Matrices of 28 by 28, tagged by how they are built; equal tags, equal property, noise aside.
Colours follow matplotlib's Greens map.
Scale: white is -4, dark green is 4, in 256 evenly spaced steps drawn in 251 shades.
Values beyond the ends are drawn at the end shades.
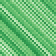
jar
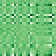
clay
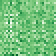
clay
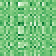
clay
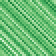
jar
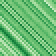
jar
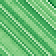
jar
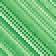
jar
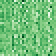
clay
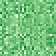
clay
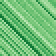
jar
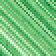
jar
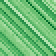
jar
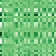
clay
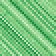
jar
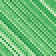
jar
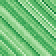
jar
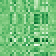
clay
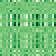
clay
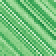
jar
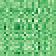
clay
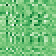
clay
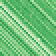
jar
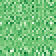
clay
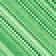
jar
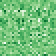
clay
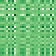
clay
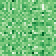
clay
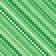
jar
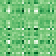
clay
